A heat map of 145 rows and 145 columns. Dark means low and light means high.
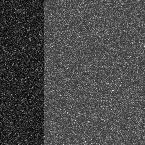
Average level on the scale: 30%. Stripes: none. Seam: vertical, 30% of the way across, the right part higher.
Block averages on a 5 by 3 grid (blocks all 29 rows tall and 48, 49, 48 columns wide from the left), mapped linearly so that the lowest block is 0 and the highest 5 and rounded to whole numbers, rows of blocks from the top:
055
055
055
055
055
